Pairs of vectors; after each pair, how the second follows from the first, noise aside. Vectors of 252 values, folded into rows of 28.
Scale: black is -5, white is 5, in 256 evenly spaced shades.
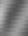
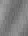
shrunk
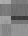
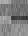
copied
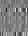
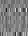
copied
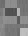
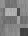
negated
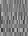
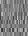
copied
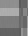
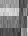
scaled up
